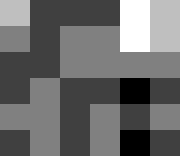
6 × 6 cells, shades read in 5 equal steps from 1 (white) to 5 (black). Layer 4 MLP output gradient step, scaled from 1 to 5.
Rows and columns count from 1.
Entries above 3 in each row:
3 1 2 5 2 4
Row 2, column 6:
2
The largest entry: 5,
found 2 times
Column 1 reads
2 3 4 4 3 4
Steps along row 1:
up same same down up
